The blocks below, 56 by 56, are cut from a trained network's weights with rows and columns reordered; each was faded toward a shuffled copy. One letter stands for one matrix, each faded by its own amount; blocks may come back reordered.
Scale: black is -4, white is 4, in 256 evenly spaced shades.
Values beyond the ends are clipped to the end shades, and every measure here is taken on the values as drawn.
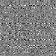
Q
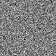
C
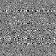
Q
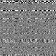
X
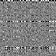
X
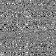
Q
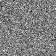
C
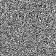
C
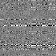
X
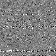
Q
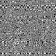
Q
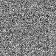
C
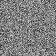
C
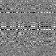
X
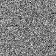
C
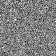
C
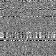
X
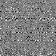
Q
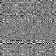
X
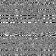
X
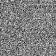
C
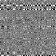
X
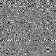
Q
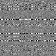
X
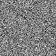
C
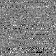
Q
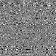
Q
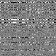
X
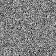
C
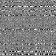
X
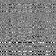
X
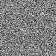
C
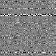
X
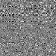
Q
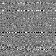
X
